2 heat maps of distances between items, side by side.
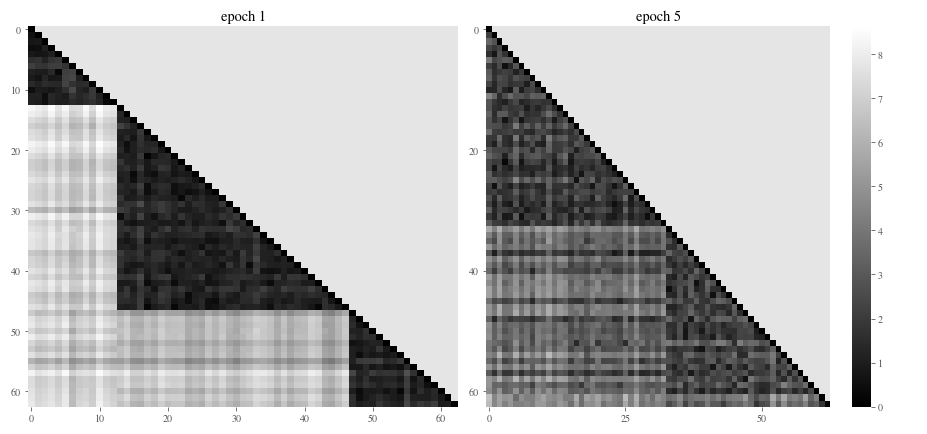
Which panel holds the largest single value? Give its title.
epoch 1
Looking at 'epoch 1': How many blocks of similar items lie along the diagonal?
3
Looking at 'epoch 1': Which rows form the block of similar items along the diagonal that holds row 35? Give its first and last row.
13 to 46
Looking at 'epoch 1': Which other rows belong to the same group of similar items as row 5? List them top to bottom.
0, 1, 2, 3, 4, 6, 7, 8, 9, 10, 11, 12
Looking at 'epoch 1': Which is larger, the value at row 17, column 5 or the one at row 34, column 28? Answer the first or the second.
the first
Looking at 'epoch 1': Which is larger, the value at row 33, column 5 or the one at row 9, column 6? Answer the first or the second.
the first
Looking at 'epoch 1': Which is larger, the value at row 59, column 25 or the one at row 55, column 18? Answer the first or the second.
the first
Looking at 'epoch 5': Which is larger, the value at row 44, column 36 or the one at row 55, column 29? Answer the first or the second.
the second
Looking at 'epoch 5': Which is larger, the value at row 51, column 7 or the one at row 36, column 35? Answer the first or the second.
the first
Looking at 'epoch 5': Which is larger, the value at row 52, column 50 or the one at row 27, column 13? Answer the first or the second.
the first
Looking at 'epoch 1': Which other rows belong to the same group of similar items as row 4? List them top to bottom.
0, 1, 2, 3, 5, 6, 7, 8, 9, 10, 11, 12
